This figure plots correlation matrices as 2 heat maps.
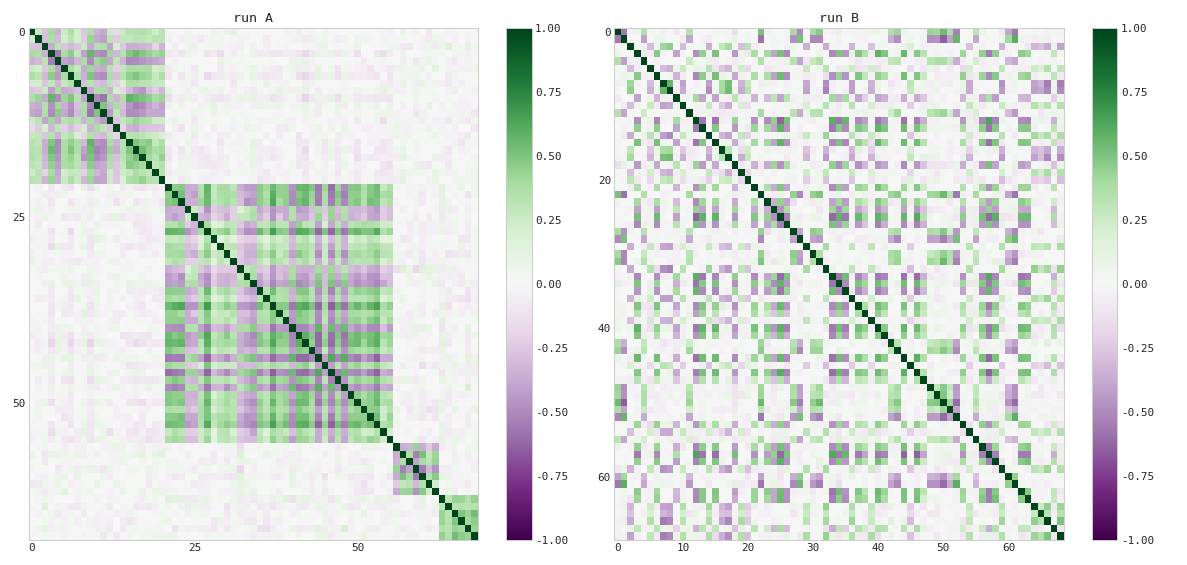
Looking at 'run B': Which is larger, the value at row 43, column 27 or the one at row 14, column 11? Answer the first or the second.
the first
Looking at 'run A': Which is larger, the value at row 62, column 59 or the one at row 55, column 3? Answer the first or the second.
the second
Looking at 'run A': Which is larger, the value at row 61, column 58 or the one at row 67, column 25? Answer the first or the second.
the first
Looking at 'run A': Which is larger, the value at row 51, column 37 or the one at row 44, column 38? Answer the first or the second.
the first
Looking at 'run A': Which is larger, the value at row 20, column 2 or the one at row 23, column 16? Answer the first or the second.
the second
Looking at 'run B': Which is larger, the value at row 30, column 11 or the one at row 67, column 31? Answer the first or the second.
the first
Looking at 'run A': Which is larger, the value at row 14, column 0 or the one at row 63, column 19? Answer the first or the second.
the first
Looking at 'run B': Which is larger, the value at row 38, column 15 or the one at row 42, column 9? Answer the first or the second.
the first
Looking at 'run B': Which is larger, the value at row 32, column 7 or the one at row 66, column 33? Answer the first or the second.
the second
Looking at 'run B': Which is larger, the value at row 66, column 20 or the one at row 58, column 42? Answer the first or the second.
the second
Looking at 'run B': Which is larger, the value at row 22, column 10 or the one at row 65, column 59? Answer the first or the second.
the second
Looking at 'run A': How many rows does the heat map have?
69
